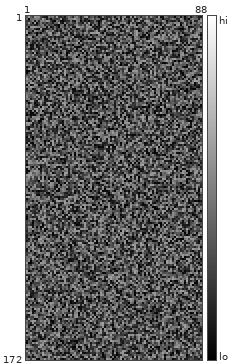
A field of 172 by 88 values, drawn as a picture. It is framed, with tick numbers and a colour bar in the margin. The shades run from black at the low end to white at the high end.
Grain: fine. Average level on the scale: 30%. Histogram: flat. Mirror symmetry: none. Seam: none.
